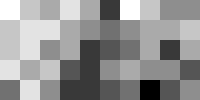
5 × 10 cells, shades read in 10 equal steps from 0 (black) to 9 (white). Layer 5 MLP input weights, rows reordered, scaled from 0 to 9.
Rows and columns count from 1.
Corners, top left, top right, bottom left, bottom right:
9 5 4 5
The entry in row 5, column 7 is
4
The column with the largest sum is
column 2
